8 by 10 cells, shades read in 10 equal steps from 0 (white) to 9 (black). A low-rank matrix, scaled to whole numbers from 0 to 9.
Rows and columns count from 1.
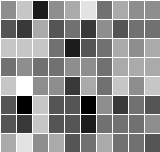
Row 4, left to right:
5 4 5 5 4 4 5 3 3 3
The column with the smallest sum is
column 3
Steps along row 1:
down up down down down up down up same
